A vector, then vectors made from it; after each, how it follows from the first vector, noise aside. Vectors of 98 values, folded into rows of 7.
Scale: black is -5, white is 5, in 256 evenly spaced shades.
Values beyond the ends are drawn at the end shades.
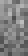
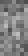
wrapped around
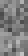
wrapped around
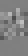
partly zeroed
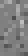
partly zeroed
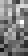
scaled up
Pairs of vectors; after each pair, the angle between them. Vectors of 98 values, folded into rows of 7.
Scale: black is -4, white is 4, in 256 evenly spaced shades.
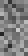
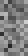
nearly parallel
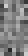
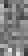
nearly opposite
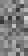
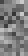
partly aligned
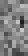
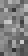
partly aligned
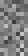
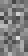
partly aligned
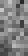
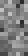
nearly parallel
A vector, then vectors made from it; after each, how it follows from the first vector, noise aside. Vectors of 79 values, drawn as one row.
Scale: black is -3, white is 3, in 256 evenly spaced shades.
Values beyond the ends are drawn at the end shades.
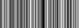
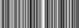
negated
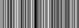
reversed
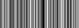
copied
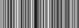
reversed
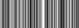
negated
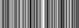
negated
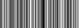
copied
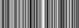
negated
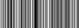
reversed
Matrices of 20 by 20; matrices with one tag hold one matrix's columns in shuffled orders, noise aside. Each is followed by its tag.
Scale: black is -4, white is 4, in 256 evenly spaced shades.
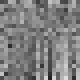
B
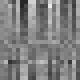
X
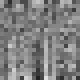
B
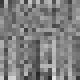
B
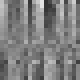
X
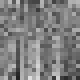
B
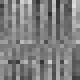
X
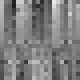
X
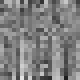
B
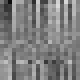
X
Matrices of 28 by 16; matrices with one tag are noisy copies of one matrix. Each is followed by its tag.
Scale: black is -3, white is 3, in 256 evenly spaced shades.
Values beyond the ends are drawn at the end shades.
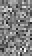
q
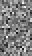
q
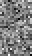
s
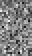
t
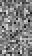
t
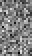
t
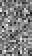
t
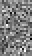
q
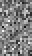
t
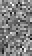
q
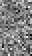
s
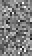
q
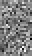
q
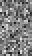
t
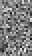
q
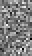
q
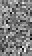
q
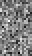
t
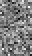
s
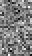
s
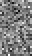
s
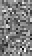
q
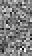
q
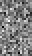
t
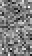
s
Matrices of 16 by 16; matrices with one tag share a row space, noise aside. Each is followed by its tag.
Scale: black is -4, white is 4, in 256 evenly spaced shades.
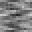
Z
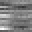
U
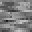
Z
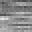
U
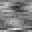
Z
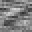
Z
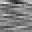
Z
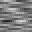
Z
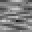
Z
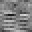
Z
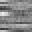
U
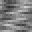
Z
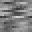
Z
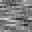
Z
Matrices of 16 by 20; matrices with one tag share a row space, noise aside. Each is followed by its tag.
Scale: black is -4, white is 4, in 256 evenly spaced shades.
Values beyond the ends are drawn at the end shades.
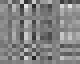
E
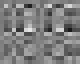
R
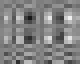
R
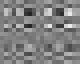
R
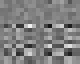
R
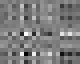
E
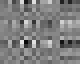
E
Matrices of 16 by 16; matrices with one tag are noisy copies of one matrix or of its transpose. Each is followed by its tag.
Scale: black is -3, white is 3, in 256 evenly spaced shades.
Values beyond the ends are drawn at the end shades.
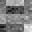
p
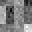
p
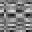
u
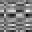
u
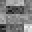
p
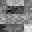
p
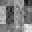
p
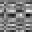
u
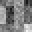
p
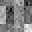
p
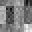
p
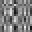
u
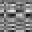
u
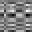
u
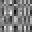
u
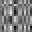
u
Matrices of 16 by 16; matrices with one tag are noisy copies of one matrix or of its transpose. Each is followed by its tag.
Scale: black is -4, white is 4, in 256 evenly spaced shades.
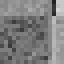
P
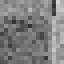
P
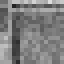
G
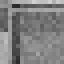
G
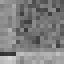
P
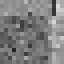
P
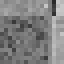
P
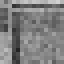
G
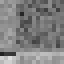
P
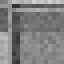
G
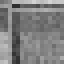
G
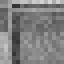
G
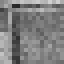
G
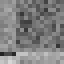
P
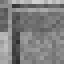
G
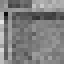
G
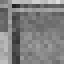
G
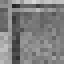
G
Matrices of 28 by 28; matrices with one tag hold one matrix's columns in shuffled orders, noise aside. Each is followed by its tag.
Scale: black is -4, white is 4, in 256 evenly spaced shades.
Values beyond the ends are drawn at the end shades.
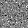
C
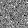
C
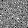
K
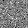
K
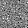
K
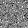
C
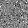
C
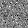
C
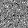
C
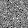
K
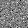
K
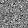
C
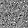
C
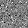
C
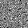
K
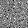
K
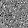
C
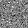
C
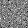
K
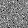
K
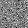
K
